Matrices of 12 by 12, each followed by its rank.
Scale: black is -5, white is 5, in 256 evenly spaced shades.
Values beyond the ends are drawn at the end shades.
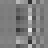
one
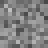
full rank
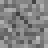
full rank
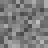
full rank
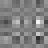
one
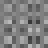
one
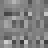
two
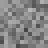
full rank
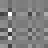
one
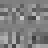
two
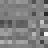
two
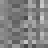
two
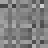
two
